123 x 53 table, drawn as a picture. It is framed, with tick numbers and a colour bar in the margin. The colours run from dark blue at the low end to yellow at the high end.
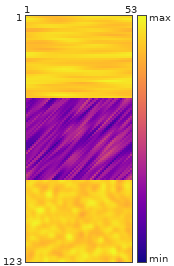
The table splits into 3 rows of 1 panel. Panel 1,1: very high, streaked across, faint in contrast. Panel 2,1: low, slanting up to the right. Panel 3,1: very high, blotchy, faint in contrast.
